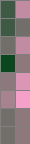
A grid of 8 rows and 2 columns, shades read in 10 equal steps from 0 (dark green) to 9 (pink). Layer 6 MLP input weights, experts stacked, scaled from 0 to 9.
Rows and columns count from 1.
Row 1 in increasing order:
2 7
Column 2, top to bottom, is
7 4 7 5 8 9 5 5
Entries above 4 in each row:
1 0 1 1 2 2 1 1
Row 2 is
2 4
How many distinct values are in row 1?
2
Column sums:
27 50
